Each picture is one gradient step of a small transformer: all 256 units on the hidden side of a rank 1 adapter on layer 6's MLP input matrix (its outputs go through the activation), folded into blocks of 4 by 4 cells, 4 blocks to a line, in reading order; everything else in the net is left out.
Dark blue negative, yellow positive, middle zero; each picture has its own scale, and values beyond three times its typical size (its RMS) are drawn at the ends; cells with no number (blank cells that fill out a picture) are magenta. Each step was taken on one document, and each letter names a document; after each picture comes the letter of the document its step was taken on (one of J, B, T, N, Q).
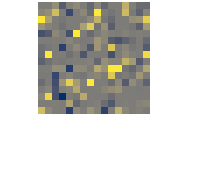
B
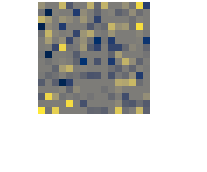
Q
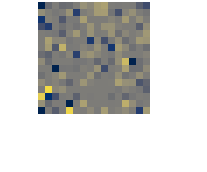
Q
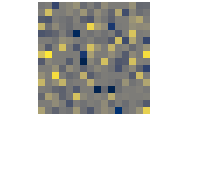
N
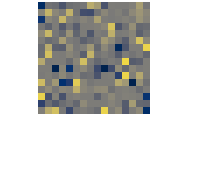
Q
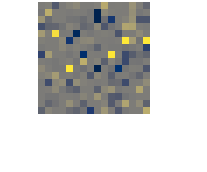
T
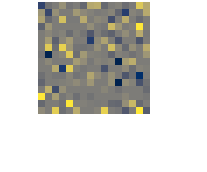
Q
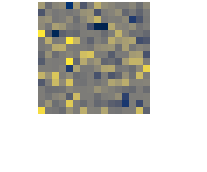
N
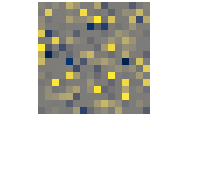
N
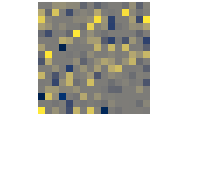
B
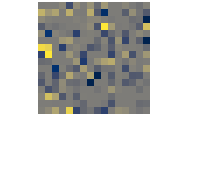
B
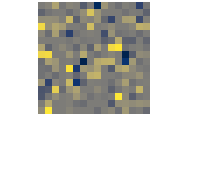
T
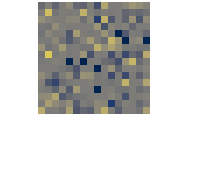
N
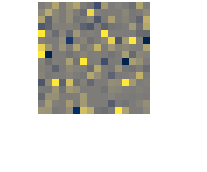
T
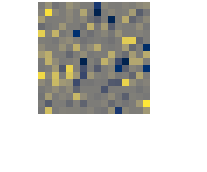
T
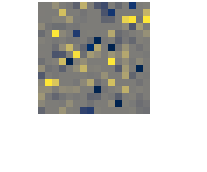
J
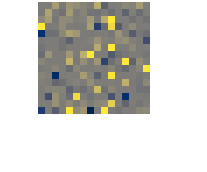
N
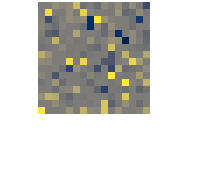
N
